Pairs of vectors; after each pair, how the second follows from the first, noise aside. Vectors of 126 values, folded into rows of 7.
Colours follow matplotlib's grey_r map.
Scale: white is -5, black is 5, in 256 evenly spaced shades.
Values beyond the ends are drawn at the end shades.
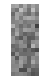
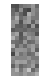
reversed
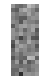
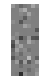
partly zeroed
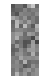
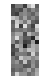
scaled up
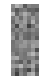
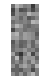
reversed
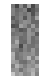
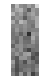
reversed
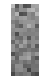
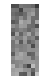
reversed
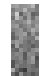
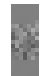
partly zeroed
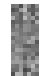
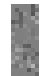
partly zeroed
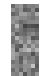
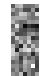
scaled up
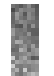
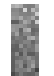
reversed
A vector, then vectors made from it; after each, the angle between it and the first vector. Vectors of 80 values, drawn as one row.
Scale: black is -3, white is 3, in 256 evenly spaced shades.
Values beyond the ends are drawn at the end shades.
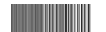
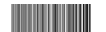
partly opposed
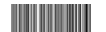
partly opposed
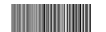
nearly opposite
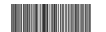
orthogonal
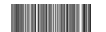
orthogonal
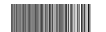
nearly parallel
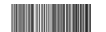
partly opposed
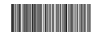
partly aligned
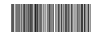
partly aligned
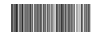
partly aligned
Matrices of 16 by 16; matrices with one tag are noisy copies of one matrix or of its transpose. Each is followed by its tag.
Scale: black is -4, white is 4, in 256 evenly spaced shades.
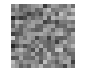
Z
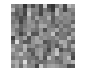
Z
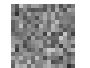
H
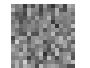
Z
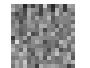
Z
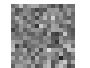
H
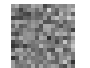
Z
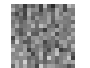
Z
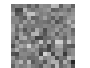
H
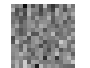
Z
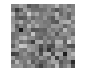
H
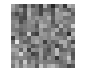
Z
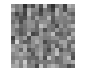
Z
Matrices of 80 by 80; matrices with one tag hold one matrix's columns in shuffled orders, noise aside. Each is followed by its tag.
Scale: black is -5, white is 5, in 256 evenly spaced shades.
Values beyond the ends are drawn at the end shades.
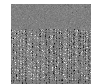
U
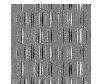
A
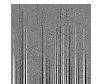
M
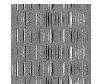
A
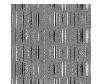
A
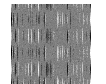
A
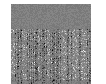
U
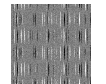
A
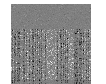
U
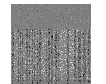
U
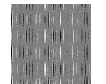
A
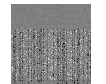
U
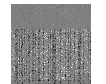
U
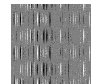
A
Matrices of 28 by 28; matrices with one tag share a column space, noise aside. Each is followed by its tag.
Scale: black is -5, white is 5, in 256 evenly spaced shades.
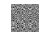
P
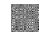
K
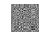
K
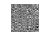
K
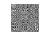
K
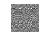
P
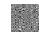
K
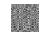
K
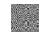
P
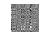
K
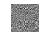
P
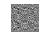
P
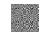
P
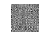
K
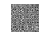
K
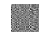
K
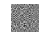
P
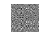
P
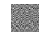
P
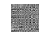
K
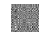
K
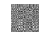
K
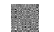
K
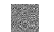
P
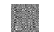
K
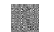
K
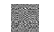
P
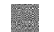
P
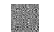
K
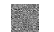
K
